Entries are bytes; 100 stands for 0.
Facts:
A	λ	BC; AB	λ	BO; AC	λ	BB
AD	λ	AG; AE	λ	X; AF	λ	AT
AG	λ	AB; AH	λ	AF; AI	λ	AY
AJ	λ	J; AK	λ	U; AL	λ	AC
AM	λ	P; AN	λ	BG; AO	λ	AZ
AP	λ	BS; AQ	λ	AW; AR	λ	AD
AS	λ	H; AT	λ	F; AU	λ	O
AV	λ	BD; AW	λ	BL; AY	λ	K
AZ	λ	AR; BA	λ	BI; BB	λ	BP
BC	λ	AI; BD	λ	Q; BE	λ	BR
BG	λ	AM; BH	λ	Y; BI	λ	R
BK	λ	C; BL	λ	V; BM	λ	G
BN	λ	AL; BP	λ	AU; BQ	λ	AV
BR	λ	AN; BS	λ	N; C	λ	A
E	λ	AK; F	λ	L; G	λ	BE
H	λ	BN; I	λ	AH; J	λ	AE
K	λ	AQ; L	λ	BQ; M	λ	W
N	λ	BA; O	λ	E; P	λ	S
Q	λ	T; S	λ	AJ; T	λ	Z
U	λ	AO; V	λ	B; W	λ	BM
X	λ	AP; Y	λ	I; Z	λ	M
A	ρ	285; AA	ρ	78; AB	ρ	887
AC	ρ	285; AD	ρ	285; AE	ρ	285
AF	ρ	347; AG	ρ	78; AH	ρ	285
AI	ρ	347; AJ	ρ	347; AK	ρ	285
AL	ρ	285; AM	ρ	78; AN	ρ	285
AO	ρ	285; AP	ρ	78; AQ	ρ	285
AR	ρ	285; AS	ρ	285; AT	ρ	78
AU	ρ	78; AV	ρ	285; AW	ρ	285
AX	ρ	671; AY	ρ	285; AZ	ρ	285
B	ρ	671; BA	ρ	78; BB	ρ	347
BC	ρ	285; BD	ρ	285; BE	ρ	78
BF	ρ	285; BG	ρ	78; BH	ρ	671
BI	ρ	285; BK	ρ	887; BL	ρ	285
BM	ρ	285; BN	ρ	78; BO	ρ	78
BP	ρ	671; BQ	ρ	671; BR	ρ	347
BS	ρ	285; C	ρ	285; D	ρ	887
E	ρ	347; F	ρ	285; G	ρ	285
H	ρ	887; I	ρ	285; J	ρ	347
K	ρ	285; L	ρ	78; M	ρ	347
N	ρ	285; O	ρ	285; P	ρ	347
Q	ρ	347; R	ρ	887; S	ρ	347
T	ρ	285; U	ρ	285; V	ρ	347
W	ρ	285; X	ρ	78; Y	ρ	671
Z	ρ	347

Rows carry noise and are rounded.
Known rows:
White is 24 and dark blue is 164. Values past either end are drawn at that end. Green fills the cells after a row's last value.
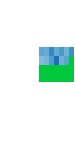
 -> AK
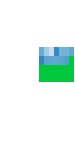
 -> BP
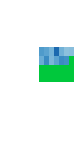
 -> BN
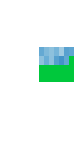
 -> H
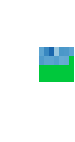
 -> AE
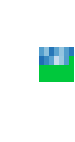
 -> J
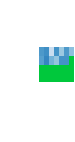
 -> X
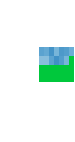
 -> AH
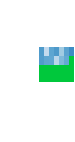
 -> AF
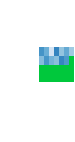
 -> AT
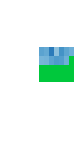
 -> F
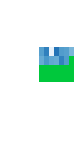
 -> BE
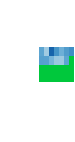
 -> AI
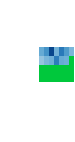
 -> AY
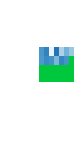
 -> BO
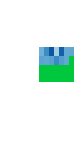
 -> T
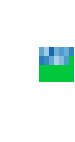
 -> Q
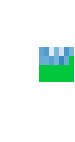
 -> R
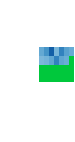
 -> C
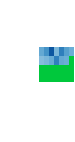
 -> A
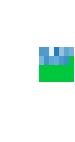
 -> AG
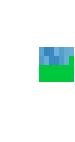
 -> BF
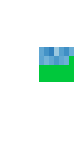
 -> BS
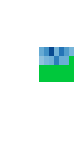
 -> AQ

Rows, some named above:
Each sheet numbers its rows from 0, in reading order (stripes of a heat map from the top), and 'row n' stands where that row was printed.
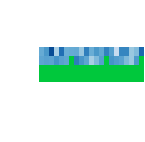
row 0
BD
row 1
Z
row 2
E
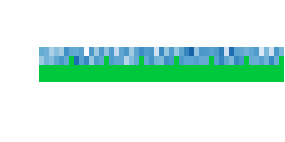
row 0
BK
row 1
B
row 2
AF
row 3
BA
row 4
AE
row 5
BG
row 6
R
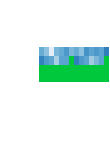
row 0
BQ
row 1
M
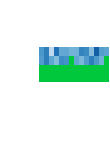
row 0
AM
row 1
W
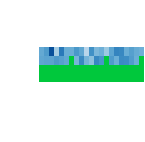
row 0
AV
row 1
L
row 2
BF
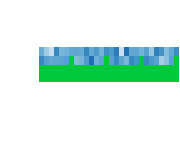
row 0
BP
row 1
AK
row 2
BG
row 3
V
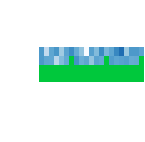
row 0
AF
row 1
Y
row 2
AE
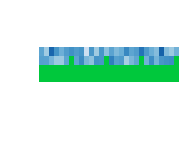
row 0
AI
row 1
AP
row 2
BR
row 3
AU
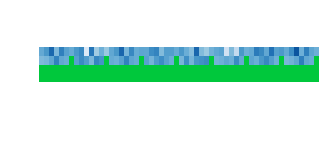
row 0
C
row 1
AA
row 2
AS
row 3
BI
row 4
AU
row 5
D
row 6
AN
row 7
BL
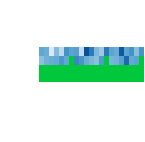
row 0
AB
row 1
BB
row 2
O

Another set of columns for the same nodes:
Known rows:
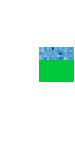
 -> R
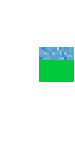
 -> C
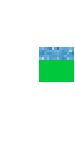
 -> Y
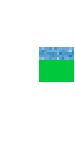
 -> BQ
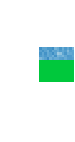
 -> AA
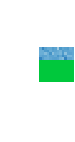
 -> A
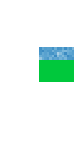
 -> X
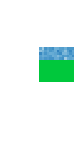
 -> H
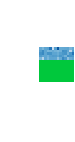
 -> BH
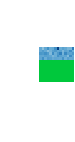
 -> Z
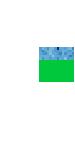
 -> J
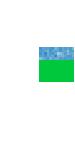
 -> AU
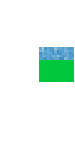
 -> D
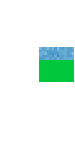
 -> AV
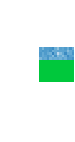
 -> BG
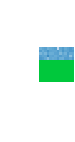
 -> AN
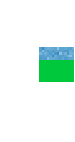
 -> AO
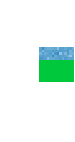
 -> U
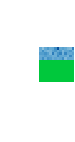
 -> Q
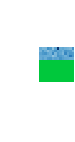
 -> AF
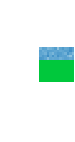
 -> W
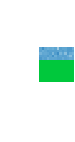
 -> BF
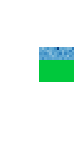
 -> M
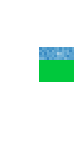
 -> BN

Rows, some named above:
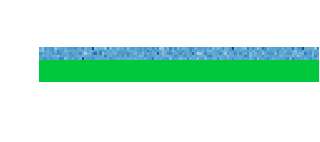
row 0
D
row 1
V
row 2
T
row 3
BO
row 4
L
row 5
P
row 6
BI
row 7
AI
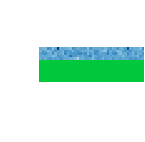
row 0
AF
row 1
BP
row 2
E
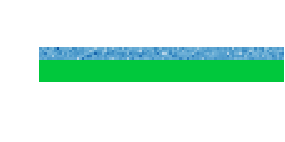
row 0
BB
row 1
B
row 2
BQ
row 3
AT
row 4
BL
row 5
AS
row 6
BK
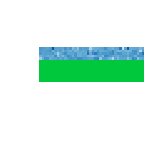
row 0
BA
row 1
AB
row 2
BH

